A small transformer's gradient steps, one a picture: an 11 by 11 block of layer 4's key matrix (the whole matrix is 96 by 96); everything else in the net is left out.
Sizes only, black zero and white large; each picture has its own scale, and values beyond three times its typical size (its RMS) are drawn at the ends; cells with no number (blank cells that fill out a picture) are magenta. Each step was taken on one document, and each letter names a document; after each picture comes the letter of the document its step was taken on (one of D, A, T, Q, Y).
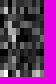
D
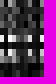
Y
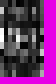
Y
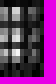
Y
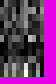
D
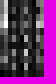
D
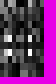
Y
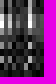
D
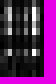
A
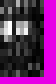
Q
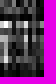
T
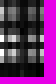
Y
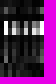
Q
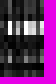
Q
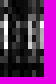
T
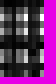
A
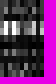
Q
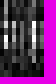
T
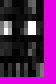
Q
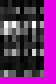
Q
